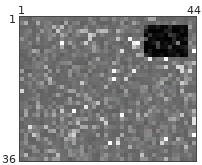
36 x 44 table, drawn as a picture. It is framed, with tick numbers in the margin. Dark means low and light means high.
The ninth with the lowest average is the top right. The top right is the roughest part. There are no regular stripes. Neither half mirrors the other. An odd patch, lower than its surroundings, sits in the top right.
